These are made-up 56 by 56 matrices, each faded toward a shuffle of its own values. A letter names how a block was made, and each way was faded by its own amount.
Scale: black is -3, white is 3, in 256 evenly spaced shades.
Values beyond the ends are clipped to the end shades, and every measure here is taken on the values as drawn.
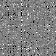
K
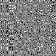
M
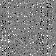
K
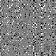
M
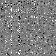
K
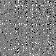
K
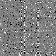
M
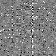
M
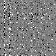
K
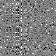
M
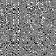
M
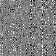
K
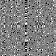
M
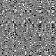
M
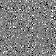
K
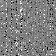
M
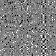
M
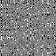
M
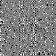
M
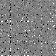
K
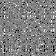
M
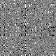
M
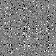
K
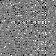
M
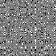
M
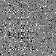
K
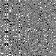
M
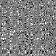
M
